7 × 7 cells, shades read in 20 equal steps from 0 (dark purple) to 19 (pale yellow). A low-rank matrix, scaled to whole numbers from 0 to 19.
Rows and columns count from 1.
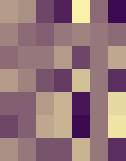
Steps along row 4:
down down down up down down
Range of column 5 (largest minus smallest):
19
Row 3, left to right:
8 9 9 12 5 9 13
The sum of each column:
65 61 58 61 64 62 62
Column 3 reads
5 7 9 6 12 13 6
